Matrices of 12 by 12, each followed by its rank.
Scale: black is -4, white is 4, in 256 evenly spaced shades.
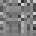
two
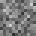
full rank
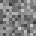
full rank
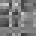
two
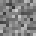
full rank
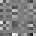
two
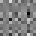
two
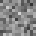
full rank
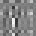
two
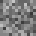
full rank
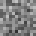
full rank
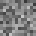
full rank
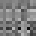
two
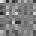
two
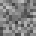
full rank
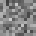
full rank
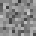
full rank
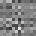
two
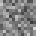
full rank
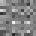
two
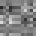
two
